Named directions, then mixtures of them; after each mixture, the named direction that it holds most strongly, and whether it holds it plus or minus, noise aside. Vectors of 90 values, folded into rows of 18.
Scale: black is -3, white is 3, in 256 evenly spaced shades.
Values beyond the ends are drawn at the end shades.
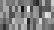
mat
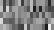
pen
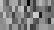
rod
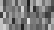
mat, minus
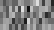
mat, minus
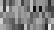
pen, plus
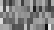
pen, plus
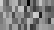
rod, plus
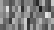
mat, plus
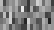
mat, minus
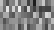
mat, plus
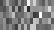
rod, minus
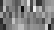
pen, minus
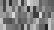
pen, plus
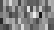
pen, minus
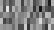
pen, plus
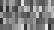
pen, minus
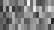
rod, minus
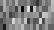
mat, plus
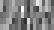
mat, minus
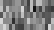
pen, plus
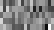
pen, plus
